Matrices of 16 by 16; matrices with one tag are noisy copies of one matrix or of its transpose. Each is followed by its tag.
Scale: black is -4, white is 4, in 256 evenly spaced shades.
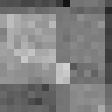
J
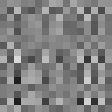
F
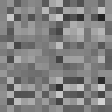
F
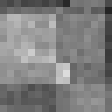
J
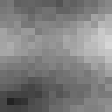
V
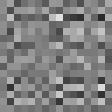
F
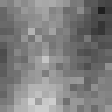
V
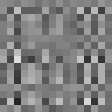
F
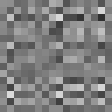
F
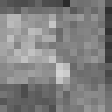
J
